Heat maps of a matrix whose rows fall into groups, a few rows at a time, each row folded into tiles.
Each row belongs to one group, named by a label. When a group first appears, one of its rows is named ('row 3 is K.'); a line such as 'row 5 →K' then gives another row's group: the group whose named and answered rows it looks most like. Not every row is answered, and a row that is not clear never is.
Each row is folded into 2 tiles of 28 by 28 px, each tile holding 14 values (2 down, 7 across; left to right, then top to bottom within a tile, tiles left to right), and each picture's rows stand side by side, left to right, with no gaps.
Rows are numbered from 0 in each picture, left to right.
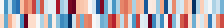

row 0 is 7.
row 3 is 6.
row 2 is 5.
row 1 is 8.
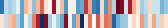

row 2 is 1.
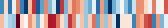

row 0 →6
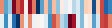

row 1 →6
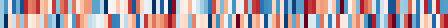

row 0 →7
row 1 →1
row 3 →5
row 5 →7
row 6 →5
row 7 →6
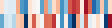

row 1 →8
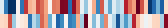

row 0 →7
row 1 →1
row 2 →8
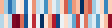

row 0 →6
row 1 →1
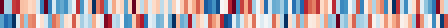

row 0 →8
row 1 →6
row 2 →1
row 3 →8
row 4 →1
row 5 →7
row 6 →6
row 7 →5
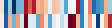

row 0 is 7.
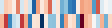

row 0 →5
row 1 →7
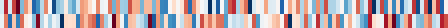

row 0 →5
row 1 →7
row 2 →5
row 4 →1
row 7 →6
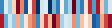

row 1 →6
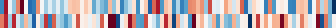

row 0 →5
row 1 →8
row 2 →6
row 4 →8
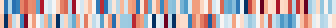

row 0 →7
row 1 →1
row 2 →1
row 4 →7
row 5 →1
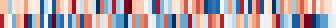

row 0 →5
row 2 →8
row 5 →1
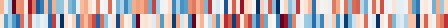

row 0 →8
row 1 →7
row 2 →7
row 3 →7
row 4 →5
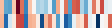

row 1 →1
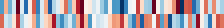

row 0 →6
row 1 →1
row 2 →7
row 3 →1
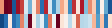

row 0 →1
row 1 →5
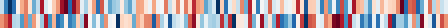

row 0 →7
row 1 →1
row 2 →7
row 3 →1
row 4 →5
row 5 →8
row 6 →5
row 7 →1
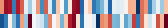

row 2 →8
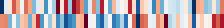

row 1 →1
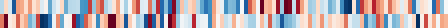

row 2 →5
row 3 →5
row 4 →7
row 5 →1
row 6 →7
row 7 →8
